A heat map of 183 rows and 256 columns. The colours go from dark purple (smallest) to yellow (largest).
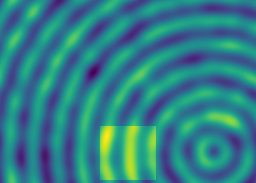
Concentric rings centre on the bottom right. The ninth with the highest average is the bottom middle. Neither half mirrors the other. There are no lone odd cells. An odd patch, higher than its surroundings, sits in the bottom middle.
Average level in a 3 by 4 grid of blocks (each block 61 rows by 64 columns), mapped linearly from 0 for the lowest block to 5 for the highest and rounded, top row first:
2211 | 1223 | 0552
